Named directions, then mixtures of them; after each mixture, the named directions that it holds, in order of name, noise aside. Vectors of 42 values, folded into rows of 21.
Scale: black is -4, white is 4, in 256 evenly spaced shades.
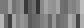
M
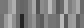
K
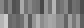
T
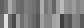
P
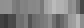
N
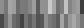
K, N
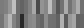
K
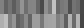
T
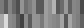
K, T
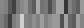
K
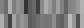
M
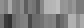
M, N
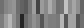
K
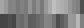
N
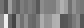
P, T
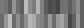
M, N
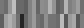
K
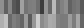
T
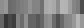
N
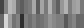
K, P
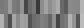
M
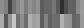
N, P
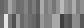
P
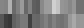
M, N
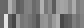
P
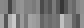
N, P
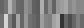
P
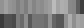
N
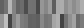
M, P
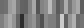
K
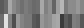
P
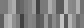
K
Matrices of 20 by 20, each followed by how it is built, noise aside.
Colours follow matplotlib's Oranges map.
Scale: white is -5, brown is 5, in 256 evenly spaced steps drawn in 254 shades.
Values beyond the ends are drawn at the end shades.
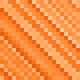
Toeplitz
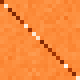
diagonal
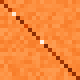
diagonal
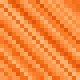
Toeplitz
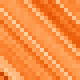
Toeplitz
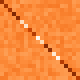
diagonal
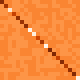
diagonal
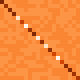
diagonal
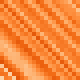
Toeplitz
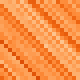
Toeplitz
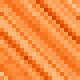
Toeplitz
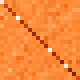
diagonal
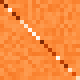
diagonal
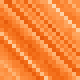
Toeplitz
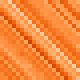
Toeplitz
